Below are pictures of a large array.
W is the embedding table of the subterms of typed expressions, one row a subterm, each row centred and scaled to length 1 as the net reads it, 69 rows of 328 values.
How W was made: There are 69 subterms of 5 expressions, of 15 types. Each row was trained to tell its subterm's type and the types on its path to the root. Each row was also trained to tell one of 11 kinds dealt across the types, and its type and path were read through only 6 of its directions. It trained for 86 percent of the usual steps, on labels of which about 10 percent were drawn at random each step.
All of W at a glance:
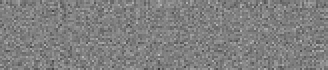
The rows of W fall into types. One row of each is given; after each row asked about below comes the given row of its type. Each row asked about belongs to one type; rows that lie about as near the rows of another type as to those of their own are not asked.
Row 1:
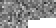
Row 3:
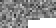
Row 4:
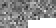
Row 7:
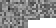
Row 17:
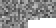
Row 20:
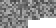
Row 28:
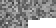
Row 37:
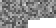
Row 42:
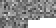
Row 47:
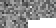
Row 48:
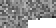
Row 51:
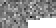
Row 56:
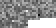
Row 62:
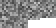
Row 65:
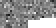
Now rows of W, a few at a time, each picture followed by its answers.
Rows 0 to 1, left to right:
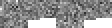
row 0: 42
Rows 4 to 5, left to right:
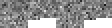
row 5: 17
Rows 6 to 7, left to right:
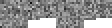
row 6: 48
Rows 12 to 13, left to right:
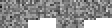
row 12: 3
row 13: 65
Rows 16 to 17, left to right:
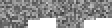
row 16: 56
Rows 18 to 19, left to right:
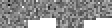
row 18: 3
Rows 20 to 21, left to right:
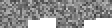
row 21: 48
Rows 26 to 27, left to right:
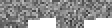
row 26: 56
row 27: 47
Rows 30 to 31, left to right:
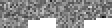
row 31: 17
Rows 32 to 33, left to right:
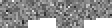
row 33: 20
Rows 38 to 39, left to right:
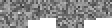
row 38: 4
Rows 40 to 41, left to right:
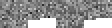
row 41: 48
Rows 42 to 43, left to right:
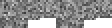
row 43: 42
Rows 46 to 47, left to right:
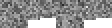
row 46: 56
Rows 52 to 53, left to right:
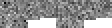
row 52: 42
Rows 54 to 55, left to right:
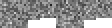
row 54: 48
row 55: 3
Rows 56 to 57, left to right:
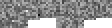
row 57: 65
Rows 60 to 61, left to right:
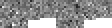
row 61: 20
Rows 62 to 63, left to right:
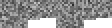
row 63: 56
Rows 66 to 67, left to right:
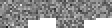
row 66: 3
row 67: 47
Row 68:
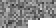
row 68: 20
